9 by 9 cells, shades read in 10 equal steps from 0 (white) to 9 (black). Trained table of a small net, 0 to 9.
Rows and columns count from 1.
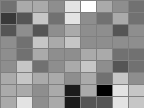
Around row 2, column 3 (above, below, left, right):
3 6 6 5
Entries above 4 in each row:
2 5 3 1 3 3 1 2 3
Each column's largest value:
7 6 6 5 8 6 9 6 5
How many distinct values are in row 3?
3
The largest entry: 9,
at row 8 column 7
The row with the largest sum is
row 3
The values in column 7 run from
3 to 9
